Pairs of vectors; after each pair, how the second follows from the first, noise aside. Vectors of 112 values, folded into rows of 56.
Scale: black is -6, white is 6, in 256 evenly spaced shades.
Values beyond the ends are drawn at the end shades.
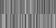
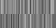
reversed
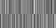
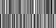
scaled up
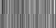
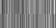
copied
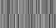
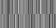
copied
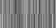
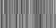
reversed
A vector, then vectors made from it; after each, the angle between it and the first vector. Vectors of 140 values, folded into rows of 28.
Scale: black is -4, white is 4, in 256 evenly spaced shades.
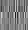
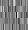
partly opposed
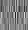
nearly parallel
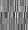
nearly opposite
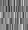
partly aligned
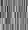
partly aligned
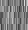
partly opposed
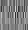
nearly parallel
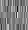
partly opposed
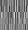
nearly parallel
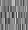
partly opposed
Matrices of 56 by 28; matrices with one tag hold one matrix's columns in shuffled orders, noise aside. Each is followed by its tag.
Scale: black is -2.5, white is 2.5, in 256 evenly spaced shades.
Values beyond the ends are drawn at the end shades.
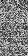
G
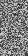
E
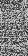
G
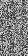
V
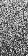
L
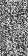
V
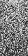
L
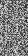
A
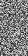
E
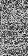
G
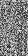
V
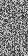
V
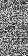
G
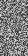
E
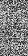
G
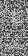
G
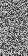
E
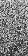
L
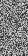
E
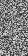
E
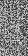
A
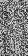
V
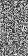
A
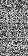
G
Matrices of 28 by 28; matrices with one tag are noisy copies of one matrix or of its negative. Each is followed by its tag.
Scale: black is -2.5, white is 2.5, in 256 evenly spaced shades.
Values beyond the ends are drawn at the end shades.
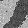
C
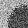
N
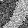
C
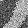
C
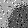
N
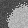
N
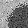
N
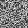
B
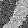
C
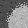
N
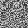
B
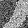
C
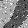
C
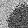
N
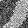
C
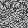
B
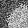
N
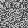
B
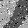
C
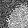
N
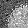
N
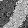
C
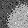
N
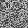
B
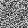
B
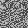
B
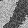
C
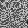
B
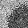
N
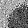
N
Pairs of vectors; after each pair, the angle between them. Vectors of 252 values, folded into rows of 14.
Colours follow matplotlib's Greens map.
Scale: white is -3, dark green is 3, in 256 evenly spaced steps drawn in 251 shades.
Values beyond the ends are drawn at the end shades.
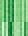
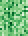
partly aligned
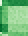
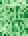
partly opposed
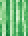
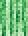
nearly opposite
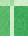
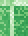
nearly parallel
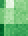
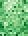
partly aligned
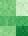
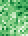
partly opposed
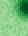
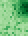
nearly parallel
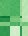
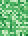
orthogonal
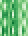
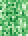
partly aligned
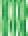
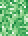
orthogonal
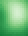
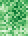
partly opposed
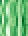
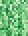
partly opposed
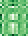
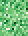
orthogonal
